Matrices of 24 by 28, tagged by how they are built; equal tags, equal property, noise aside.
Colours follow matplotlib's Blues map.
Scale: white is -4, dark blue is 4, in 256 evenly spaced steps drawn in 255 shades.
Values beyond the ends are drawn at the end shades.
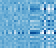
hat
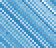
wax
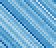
wax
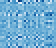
hat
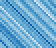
wax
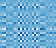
hat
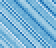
wax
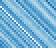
wax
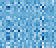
hat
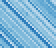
wax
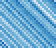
wax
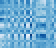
hat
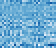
hat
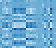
hat
